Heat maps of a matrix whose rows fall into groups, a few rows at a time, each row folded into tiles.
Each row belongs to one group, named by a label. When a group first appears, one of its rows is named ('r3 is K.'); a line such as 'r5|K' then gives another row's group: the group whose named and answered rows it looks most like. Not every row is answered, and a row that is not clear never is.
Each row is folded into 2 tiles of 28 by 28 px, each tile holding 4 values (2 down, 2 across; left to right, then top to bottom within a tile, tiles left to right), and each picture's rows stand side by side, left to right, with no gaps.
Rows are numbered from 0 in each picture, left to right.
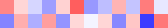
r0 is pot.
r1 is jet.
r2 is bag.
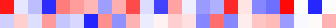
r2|jet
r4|pot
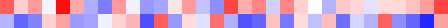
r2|pot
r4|bag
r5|pot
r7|bag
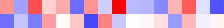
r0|bag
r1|bag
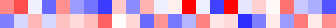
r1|pot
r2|bag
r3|jet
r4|bag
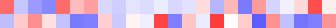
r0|pot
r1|bag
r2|pot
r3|pot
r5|bag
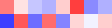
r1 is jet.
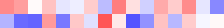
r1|pot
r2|bag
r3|jet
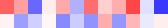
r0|jet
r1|bag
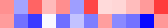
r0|bag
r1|bag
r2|bag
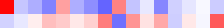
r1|pot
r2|pot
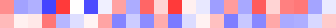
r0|pot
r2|bag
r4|bag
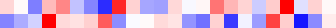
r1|pot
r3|bag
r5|bag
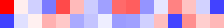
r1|jet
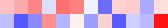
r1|jet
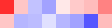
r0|jet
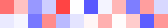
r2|bag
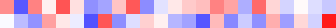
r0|bag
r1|pot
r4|bag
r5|pot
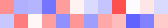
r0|pot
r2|bag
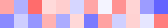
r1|bag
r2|pot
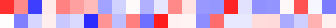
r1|bag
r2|pot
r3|pot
